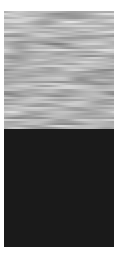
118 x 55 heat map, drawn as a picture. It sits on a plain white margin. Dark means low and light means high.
The table splits into 2 rows of 1 panel. Panel 1,1: high, streaked across. Panel 2,1: very low, flat.
